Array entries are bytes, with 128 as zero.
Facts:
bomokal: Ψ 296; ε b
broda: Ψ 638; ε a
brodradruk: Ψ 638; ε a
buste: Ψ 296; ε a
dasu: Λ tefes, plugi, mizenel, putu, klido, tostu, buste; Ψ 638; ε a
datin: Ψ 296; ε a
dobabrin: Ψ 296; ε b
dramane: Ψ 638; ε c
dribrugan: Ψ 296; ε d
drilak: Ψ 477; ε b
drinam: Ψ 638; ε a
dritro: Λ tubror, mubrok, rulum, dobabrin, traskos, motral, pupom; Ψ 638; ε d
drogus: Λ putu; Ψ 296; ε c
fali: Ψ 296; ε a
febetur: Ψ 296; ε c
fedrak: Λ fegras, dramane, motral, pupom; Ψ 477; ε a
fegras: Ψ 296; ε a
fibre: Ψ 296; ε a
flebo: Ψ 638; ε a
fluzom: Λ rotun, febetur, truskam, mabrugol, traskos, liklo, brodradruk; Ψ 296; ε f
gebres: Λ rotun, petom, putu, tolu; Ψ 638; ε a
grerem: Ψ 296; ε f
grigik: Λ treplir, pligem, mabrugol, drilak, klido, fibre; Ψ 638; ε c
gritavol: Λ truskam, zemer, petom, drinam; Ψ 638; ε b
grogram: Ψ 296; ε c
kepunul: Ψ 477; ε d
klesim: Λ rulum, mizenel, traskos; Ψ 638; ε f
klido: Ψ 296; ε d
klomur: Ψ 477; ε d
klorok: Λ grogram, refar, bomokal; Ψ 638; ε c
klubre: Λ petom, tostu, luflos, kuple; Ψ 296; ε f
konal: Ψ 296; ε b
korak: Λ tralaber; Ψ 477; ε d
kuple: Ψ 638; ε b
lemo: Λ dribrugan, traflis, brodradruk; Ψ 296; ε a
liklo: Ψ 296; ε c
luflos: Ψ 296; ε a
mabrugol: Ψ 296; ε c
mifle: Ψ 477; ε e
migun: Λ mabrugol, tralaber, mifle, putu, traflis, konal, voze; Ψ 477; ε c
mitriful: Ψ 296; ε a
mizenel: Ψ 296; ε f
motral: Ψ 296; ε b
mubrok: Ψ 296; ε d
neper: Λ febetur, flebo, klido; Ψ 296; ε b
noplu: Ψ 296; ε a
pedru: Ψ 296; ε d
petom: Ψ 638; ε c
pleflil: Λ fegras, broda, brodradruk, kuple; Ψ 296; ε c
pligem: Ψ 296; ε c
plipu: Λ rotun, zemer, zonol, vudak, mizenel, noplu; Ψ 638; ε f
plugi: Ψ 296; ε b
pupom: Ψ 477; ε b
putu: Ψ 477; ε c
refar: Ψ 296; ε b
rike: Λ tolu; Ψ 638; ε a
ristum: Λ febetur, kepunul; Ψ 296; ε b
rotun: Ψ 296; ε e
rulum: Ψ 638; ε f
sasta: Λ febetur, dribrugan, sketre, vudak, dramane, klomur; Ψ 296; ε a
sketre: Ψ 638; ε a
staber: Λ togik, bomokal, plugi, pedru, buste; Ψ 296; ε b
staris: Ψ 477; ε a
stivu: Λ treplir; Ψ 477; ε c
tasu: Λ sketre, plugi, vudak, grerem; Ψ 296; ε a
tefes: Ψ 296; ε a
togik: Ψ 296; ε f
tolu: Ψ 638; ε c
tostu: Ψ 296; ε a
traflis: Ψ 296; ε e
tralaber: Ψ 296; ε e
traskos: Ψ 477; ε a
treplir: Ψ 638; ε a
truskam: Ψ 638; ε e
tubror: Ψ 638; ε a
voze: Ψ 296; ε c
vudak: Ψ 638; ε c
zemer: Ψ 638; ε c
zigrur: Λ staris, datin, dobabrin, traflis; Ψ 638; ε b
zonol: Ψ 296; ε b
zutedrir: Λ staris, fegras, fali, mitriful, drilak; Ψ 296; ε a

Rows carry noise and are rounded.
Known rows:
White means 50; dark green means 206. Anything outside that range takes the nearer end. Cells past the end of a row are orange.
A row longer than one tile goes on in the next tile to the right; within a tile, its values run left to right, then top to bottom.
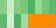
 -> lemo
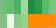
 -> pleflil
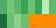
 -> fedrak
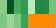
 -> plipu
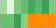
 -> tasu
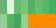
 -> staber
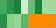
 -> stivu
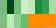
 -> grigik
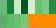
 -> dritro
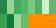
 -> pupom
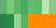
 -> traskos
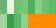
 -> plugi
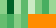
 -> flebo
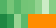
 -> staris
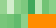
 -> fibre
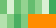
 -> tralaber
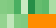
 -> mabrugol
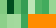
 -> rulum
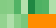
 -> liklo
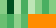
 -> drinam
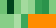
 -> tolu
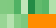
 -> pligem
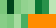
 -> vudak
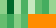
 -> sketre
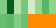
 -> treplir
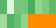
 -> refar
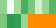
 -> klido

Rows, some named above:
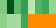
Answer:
rulum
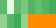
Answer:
staber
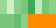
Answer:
fibre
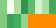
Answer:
mubrok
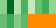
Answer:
sketre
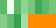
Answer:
neper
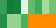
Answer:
migun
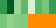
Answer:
zigrur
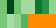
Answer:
klorok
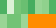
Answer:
dobabrin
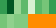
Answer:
zigrur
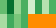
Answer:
truskam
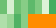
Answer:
traflis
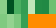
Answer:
plipu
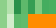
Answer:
klubre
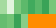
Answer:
tasu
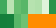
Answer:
korak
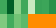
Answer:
gritavol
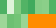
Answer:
motral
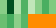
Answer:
drinam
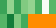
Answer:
mifle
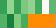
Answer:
mifle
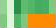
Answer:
fluzom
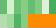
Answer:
traflis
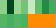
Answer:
dasu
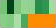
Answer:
zemer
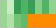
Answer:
mizenel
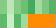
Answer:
zutedrir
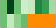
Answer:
grigik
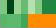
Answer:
gebres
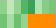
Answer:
fegras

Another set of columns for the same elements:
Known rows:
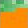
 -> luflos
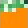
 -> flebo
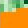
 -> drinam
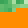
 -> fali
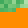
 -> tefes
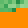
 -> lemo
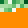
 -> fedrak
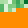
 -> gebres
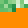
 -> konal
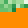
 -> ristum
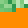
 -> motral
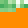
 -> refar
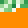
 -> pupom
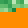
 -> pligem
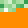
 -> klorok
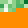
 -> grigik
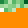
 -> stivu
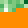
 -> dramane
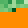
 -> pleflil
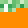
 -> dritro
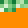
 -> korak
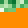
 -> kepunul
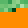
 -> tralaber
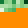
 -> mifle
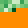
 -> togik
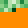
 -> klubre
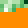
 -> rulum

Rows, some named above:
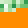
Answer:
kuple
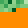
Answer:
febetur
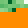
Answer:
pedru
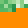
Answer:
konal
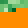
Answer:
traflis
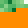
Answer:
klido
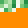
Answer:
drilak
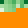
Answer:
putu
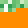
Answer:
dritro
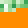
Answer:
kuple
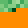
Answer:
rotun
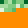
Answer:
migun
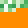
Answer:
zigrur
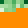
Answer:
putu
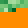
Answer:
traflis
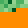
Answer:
febetur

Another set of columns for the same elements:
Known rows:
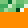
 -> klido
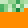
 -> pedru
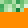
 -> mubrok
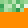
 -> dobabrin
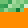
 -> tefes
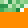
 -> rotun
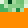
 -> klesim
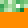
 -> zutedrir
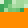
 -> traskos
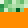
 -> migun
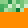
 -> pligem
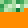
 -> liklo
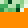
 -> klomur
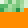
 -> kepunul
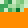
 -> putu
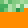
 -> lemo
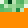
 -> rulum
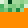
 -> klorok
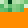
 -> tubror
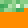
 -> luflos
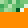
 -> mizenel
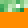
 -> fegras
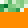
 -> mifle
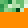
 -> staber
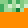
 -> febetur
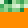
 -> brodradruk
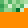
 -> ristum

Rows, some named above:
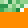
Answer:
rotun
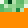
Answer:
rulum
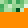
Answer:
dribrugan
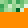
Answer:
dribrugan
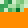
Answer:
putu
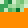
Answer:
putu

